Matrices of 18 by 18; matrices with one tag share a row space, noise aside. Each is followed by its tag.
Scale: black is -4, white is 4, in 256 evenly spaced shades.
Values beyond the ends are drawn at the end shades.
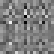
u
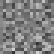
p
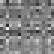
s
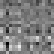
s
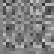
p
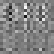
u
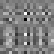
u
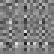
u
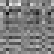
s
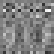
p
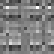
s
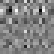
u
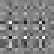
u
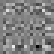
p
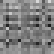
s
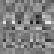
p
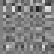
p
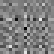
u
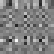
u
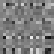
p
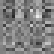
p
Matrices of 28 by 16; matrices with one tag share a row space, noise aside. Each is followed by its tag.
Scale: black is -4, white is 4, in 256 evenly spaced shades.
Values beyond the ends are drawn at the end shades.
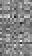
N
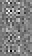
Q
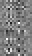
Q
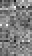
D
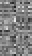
D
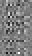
Q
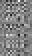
Q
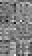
D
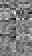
D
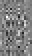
Q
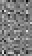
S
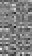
D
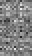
N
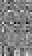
S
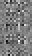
Q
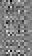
Q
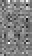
S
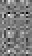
S
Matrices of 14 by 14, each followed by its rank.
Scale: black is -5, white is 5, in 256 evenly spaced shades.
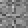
three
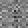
three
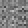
three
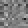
three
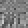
three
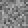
full rank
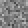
full rank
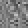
three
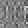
three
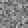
full rank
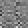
three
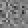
three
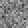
full rank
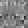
three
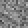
full rank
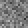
full rank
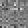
three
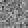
full rank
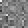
three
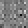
three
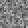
full rank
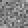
full rank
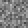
full rank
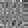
three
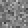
full rank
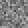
full rank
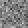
full rank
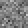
full rank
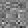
three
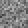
full rank
